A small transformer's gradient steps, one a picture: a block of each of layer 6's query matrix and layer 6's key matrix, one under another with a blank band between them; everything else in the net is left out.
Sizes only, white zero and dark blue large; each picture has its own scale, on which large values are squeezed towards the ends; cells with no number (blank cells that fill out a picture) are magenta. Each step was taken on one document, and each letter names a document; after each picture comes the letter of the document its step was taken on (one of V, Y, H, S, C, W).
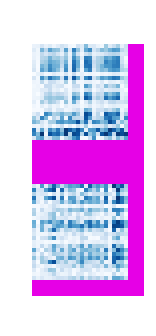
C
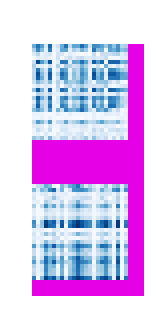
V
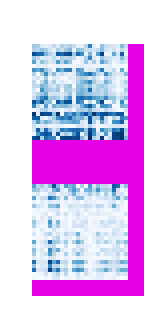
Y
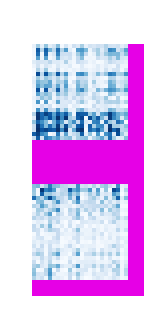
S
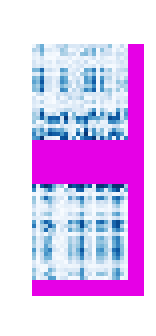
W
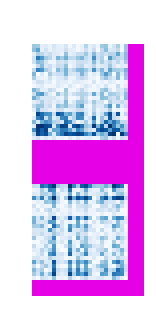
S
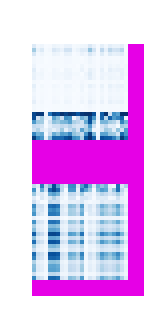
Y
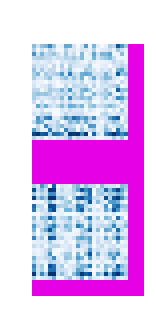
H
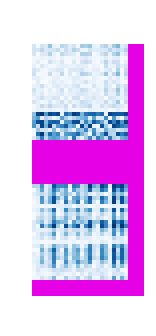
C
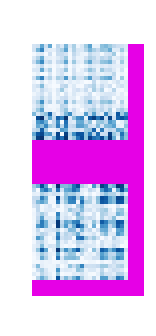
W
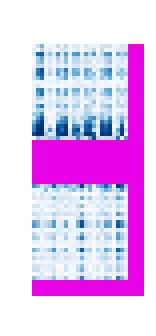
W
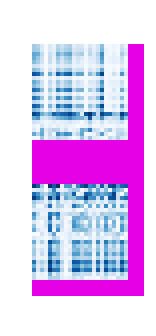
Y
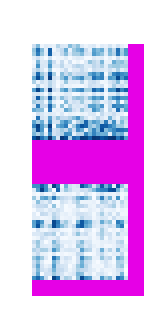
V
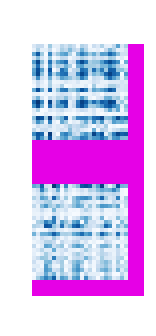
V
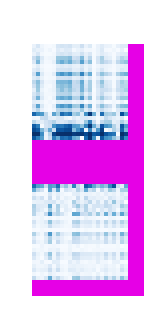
Y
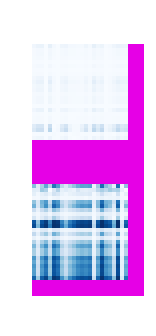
V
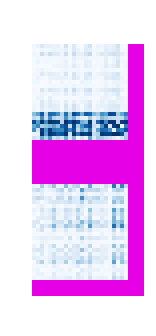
C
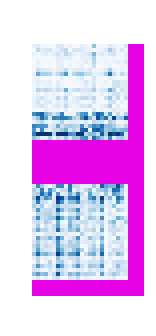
S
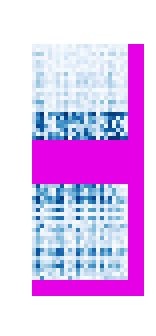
S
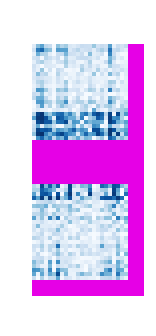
S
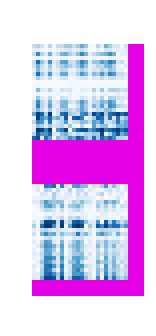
V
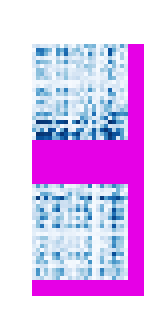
S
